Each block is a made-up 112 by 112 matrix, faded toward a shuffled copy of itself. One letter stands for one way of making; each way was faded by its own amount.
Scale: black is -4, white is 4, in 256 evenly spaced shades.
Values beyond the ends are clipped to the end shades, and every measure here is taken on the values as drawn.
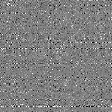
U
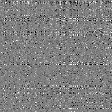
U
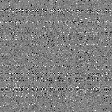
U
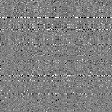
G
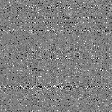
U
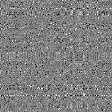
U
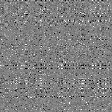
U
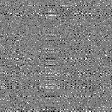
U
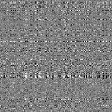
G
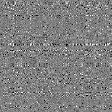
U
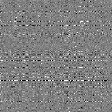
G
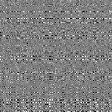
G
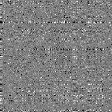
U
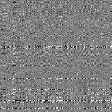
G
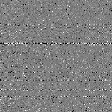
U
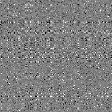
U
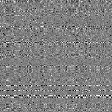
G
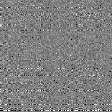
G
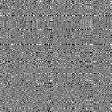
G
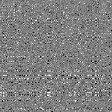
U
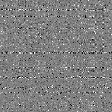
U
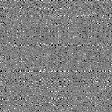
U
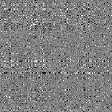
U
